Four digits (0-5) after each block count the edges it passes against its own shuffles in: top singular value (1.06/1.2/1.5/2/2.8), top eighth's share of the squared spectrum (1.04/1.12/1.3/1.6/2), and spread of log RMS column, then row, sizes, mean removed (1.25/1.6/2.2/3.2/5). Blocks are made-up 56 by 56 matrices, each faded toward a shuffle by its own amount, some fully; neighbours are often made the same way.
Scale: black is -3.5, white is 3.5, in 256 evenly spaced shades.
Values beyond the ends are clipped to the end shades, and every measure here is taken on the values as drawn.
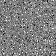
2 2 0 0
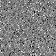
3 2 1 0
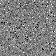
2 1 0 0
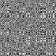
4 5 3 3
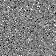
1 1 0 0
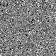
1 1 0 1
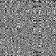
4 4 2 2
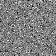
2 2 0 0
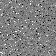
0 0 0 0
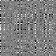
4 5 3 3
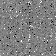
2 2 1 0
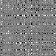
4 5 3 3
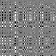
5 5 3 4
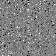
3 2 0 1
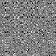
4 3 2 2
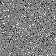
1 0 0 0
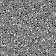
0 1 0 0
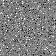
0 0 0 0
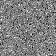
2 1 0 0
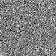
3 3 0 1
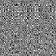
4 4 2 2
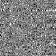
3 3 1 1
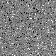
2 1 0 0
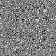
3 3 0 1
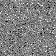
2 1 0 0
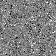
2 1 0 0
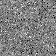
0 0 0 0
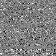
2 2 0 3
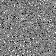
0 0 0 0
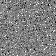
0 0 0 0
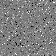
0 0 0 0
